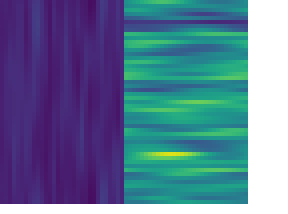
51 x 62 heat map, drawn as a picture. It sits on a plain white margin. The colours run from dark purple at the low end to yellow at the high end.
It is made of 1 by 2 panels. Panel 1,1: very low, streaked downward, faint in contrast. Panel 1,2: middling, streaked across, strong in contrast.
